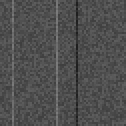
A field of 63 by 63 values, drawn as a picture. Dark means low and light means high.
Columns 7, 29 and 39 differ from the columns beside them. On average the colour sits 30% of the way up the scale. No overall slope runs across the table. The distribution is heavy-tailed on both sides.
